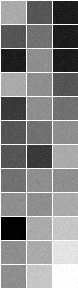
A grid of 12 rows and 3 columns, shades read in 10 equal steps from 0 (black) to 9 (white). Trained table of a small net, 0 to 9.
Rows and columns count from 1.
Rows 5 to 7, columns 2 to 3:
5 4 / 4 5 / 2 6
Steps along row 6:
up up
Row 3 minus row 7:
-2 3 -5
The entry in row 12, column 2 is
7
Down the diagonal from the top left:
6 4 1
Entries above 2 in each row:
2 2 1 3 2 3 2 3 3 2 3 3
